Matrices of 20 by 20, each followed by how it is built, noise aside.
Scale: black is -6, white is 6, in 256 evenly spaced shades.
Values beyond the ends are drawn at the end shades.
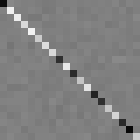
diagonal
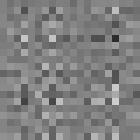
low rank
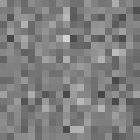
low rank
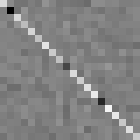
diagonal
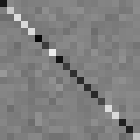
diagonal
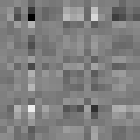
low rank
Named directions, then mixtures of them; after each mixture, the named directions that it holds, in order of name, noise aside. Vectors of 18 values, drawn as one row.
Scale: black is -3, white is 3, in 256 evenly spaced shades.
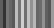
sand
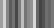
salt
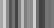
salt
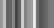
salt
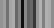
salt, sand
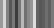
salt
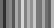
sand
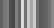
salt, sand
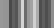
salt, sand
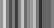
salt
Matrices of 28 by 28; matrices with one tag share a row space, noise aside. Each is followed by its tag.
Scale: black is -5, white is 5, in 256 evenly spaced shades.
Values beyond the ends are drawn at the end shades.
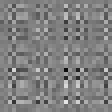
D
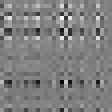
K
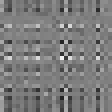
K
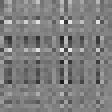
K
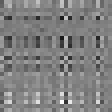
K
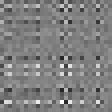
K
